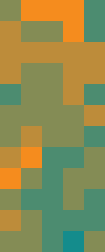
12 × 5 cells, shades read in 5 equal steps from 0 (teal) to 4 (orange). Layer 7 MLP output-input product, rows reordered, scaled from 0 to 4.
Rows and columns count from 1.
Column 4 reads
4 4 3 3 3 2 2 1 2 2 1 0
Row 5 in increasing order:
1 1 2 2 3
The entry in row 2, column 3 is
2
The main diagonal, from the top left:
2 2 3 3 1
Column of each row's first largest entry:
2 4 1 1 4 5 2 2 1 1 1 1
